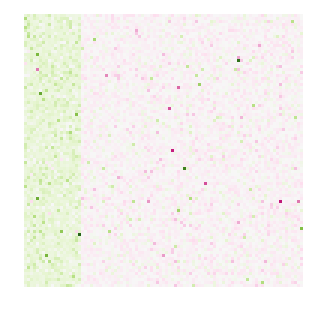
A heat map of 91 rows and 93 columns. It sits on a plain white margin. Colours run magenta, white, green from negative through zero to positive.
There are no regular stripes. The left part is higher, up to a seam about 20% of the way across. Overall the values sit about 50% of the way up the scale. A few values lie far out on both sides of the bulk.
